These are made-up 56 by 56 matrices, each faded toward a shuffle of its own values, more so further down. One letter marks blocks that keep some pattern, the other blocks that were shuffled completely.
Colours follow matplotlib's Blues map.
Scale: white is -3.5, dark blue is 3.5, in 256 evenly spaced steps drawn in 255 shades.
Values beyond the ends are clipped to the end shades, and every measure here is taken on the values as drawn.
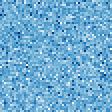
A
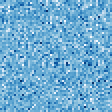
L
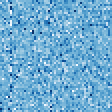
L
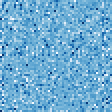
L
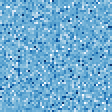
A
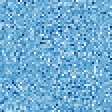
L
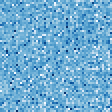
L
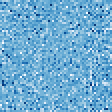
L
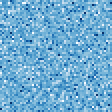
A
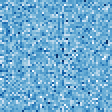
L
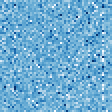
L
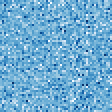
L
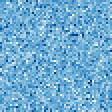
A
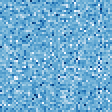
L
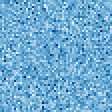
A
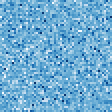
A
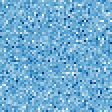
A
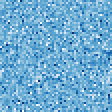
A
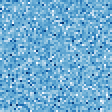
A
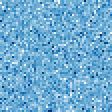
A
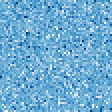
A
